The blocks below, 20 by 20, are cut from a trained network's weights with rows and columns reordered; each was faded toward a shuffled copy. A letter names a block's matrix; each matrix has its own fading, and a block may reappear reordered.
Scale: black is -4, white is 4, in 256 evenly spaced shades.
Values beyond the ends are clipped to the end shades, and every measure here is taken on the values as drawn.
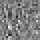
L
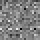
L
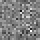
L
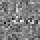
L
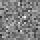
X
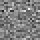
L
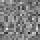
L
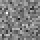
X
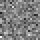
X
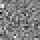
X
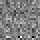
L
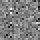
X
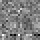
L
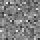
L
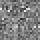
L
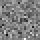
X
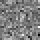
X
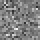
X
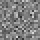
L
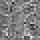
L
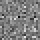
L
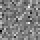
X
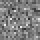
L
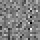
X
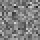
L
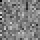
X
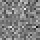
L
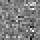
X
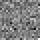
L
